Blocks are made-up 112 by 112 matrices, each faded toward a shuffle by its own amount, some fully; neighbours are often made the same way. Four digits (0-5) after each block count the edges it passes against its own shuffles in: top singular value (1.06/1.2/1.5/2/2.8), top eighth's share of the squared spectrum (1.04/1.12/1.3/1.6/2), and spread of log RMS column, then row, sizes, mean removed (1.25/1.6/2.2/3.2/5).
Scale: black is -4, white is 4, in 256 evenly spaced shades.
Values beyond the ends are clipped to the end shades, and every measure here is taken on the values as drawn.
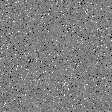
0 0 0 0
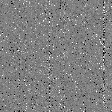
2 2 2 0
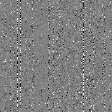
3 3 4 0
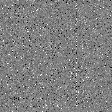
2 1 1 1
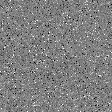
0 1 1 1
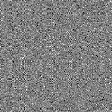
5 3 2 2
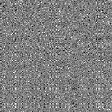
5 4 3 2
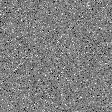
0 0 0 0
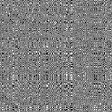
5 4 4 3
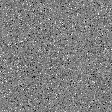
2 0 0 0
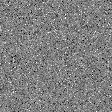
2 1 0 0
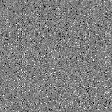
4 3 1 1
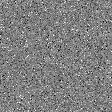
2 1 0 0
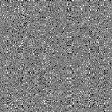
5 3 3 2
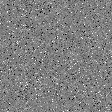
2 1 0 0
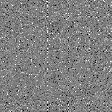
4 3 2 1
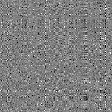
5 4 3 2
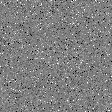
0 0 0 0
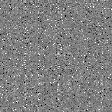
4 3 1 1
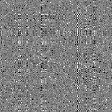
5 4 3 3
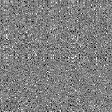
4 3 2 2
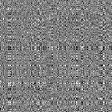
5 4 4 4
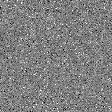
3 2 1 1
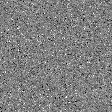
0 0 0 0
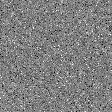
0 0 0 0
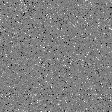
1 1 0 1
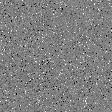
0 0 0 0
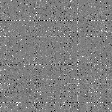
3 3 3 2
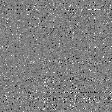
2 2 2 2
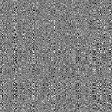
5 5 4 3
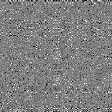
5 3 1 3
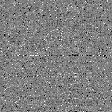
4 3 1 2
